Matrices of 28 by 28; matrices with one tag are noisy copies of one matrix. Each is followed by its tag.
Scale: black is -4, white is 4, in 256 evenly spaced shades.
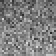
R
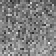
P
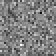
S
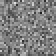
S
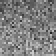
R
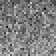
P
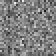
S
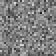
S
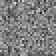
S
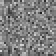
S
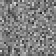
S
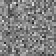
S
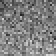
R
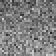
R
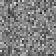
S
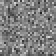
S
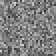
S
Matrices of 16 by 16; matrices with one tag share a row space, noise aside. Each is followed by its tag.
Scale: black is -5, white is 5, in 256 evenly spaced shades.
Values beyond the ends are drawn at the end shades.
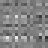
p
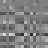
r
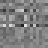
r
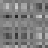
p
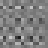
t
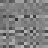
r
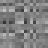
r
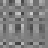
t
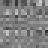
p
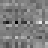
p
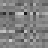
r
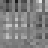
p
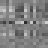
r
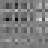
p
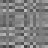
r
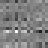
p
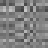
r
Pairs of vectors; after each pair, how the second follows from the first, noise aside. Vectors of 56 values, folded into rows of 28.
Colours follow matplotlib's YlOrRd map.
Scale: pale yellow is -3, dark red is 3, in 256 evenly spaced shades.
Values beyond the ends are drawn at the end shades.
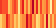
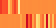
partly zeroed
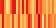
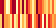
scaled up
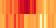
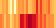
reversed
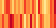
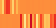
partly zeroed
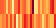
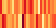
reversed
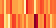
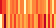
shuffled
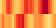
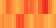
shrunk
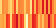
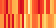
reversed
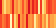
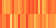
shrunk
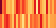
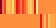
partly zeroed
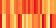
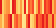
shuffled
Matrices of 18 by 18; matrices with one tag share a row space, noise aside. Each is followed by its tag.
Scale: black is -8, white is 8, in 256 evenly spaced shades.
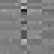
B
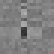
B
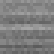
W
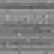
W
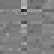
B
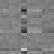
B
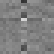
B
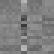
B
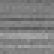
W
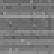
W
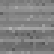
W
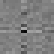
B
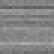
W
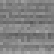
W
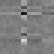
B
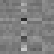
B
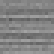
W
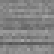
W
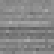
W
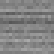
W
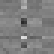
B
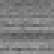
W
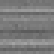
W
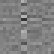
B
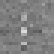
B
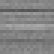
W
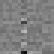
B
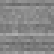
W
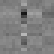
B
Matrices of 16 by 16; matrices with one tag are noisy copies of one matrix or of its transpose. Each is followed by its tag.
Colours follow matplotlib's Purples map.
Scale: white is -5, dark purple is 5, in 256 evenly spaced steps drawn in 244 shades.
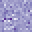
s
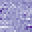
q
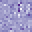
s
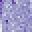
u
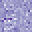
s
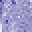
u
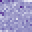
u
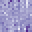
q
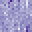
q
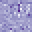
s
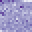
u
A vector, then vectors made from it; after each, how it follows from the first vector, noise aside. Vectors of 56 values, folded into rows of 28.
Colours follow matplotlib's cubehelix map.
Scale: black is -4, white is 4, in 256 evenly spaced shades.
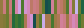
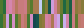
reversed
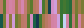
reversed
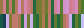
wrapped around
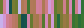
wrapped around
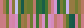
wrapped around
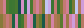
sign-scrambled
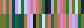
scaled up
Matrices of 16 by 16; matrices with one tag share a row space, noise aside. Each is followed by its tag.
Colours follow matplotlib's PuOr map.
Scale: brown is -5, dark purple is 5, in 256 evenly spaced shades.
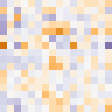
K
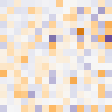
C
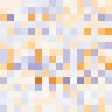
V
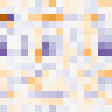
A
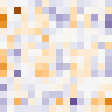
K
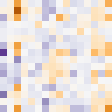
K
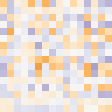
V
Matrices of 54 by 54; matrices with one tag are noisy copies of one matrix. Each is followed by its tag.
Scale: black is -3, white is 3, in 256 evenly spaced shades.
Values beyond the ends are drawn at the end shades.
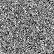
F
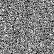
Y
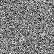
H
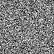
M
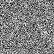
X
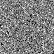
F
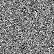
M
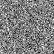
F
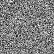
X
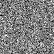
Y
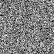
Y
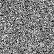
Y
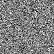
M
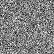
X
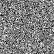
Y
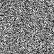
Y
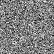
H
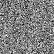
Y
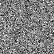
Y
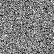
Y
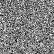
Y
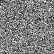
H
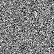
M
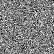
M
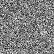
X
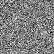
X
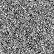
F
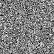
Y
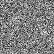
X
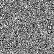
X
